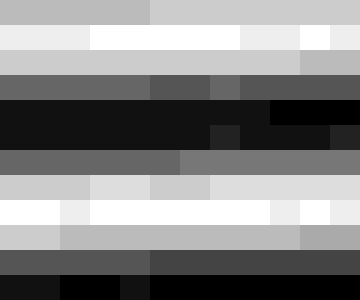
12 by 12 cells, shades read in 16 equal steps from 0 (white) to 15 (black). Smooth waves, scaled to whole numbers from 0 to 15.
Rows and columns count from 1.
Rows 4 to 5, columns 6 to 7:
10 10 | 14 14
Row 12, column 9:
15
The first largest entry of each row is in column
1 1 11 6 10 1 1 1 3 11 6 3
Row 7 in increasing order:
8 8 8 8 8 8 9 9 9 9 9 9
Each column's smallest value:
0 0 1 0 0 0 0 0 0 1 0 1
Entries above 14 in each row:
0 0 0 0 3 0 0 0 0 0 0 9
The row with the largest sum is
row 12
